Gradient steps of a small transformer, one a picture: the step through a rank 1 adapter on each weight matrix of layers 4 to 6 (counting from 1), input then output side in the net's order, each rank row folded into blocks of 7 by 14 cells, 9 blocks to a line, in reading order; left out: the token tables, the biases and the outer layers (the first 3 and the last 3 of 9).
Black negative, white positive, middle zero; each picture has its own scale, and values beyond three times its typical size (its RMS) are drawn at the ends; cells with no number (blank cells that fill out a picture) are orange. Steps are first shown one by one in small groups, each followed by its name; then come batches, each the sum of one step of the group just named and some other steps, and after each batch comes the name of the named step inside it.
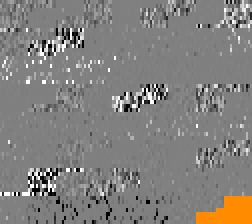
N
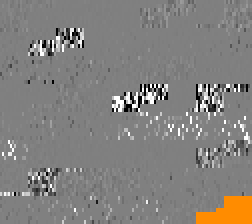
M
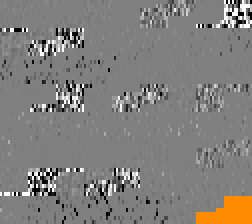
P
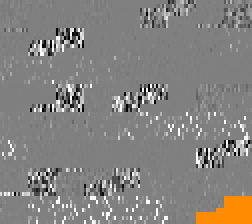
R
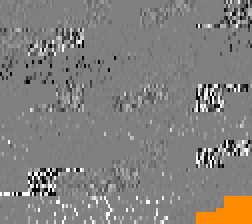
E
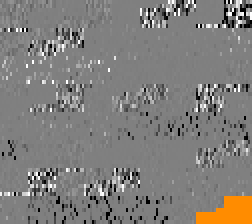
N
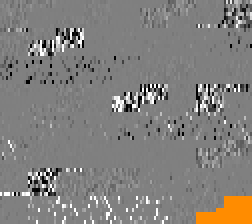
M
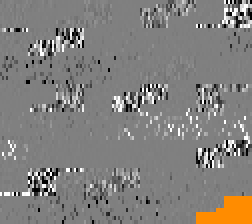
M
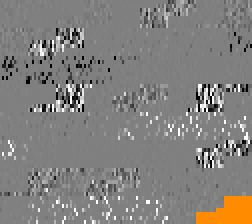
R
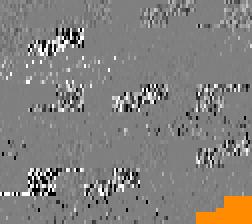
N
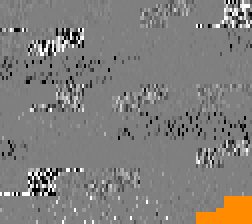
P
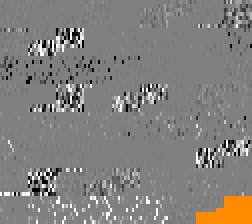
R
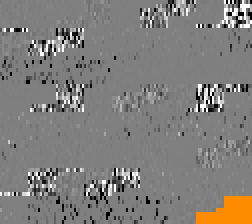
P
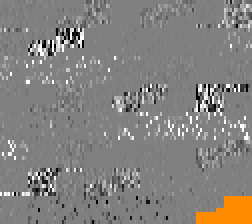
M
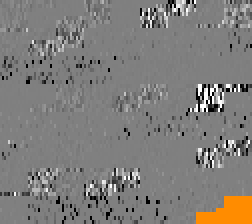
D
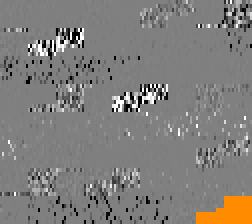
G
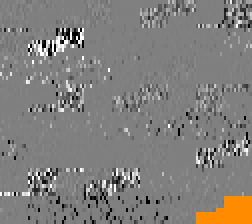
G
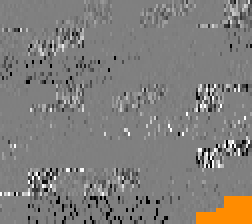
D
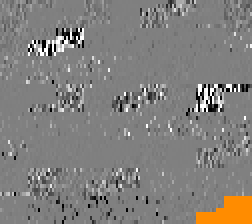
D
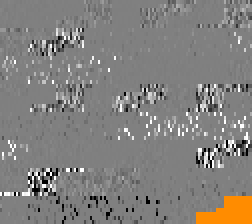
D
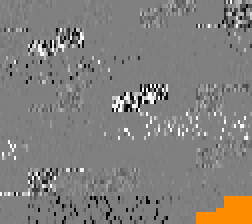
G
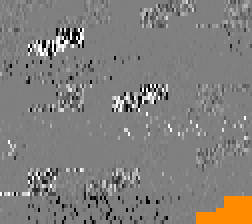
G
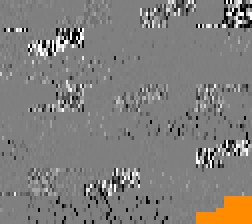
G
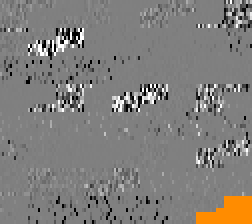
G
